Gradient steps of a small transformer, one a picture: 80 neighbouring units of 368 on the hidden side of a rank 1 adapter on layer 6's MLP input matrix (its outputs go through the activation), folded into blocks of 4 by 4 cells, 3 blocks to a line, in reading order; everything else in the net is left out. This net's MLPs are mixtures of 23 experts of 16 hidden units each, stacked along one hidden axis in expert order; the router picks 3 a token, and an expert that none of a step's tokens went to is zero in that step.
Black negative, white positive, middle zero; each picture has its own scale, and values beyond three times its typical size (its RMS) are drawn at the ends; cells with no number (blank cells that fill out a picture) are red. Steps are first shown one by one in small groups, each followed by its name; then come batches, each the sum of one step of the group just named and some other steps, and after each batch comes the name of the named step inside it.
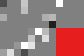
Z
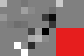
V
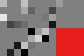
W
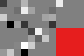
Z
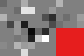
V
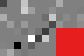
Z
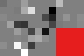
V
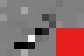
V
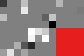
Z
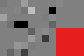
W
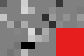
W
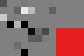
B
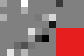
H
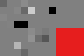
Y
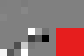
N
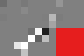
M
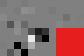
B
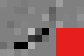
N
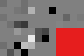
Y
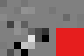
B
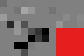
B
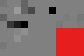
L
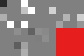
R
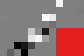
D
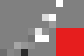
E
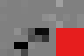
E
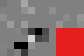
R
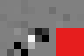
L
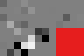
L
